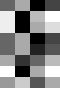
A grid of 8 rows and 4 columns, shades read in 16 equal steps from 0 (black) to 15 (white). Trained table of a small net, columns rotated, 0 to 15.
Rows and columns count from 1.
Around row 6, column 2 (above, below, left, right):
10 0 10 6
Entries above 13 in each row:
0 2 1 0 0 0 2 0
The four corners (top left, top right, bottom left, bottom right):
6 4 9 10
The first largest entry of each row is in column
2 4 1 2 2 4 1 2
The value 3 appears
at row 6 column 2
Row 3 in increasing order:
0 10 13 14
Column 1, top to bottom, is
6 14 14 6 6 10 15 9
